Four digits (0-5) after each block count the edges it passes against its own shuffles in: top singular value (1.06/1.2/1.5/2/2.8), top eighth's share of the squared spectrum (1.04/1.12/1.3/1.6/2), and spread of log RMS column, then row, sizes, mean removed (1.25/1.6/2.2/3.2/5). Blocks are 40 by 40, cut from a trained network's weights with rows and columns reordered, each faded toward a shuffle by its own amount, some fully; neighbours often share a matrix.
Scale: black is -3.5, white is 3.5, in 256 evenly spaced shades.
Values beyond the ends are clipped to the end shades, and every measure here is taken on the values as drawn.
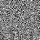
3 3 1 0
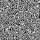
0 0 0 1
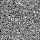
0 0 0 0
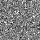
2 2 0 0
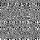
4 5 2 3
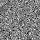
0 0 0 0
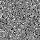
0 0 0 0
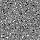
0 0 0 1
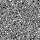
0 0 0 0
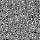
2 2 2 0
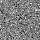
0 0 0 0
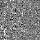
2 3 2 0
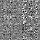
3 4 3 1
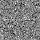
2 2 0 0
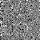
2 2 2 0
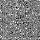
1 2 2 0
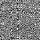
3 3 2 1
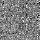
2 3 2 0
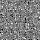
2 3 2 0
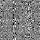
2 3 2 0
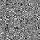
3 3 1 2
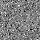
2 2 0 1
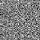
3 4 2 2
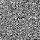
3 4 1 2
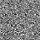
3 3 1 1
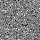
0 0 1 0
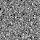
0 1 0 0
